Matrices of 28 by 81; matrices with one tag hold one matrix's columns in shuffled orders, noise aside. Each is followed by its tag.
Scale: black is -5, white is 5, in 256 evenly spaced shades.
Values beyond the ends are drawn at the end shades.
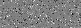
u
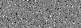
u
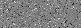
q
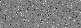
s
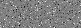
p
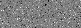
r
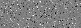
q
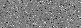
p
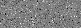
u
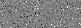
q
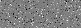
u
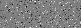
p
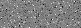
p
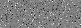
s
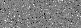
u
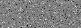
p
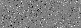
p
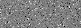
q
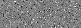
p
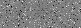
p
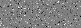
q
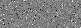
s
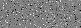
s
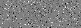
q
